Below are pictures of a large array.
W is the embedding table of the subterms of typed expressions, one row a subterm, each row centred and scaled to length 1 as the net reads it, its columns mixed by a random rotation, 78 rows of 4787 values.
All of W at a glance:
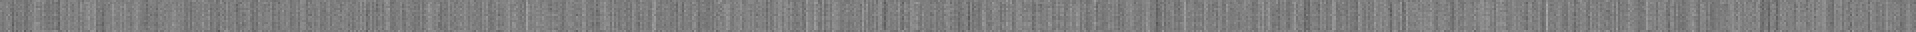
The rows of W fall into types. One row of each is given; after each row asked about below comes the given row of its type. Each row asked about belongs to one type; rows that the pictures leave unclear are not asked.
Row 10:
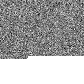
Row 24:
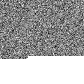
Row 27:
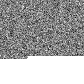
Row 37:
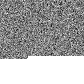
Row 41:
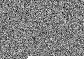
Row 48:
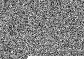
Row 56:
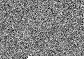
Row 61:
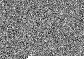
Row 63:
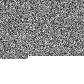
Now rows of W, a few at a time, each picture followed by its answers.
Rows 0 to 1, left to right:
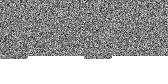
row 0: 10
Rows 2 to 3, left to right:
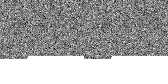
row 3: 48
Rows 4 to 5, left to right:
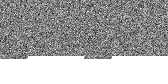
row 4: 10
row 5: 56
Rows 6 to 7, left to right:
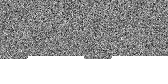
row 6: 56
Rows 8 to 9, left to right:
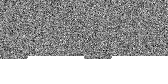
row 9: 10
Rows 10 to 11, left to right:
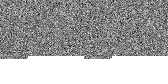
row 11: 61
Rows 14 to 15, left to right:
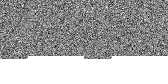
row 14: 24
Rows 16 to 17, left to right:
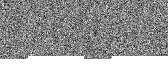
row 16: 61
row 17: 27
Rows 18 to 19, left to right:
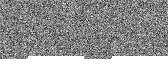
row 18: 61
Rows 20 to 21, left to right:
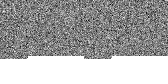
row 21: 41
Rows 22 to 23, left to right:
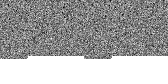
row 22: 41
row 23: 10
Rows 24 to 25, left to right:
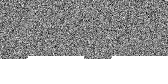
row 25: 41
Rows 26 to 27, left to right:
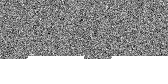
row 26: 24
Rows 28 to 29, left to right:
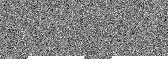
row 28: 56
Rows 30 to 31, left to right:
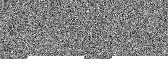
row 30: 48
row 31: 61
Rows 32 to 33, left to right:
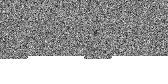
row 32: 63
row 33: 27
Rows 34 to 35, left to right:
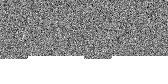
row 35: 41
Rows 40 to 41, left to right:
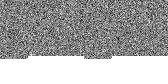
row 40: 61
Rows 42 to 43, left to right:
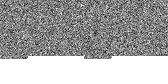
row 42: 56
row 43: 27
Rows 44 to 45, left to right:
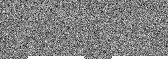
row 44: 63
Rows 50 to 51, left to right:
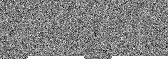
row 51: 10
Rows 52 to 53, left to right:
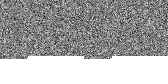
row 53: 61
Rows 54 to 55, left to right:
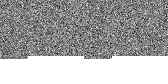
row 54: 24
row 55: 61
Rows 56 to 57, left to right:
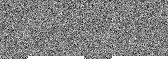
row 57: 63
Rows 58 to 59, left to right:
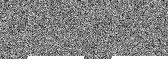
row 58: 48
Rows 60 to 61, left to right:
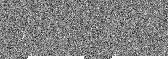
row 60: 56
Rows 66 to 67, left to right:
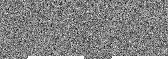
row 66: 37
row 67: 63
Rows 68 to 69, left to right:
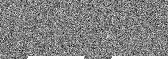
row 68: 10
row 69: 56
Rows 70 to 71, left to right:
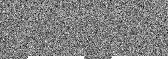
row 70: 63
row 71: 24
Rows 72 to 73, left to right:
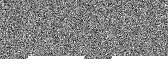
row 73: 56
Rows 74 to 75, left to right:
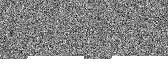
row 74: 27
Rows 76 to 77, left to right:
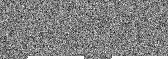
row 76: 27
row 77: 63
